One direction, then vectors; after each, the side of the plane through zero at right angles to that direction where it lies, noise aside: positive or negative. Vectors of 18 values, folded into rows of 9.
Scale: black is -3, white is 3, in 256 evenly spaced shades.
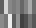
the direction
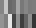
positive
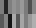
negative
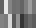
positive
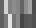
positive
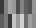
negative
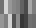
positive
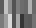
positive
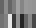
positive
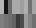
negative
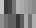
negative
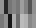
negative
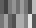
negative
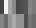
positive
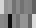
negative
